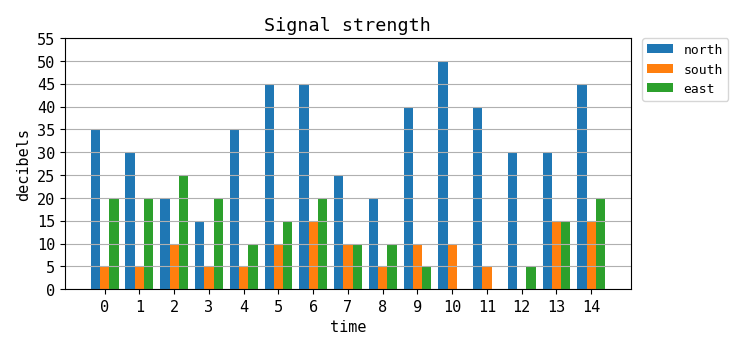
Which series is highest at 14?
north
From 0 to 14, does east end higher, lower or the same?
the same
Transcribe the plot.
Title: Signal strength
x-axis: time, ticks 0 1 2 3 4 5 6 7 8 9 10 11 12 13 14
y-axis: decibels, ticks 0 5 10 15 20 25 30 35 40 45 50 55
Legend: north, south, east
Values:
north: 35 30 20 15 35 45 45 25 20 40 50 40 30 30 45
south: 5 5 10 5 5 10 15 10 5 10 10 5 0 15 15
east: 20 20 25 20 10 15 20 10 10 5 0 0 5 15 20
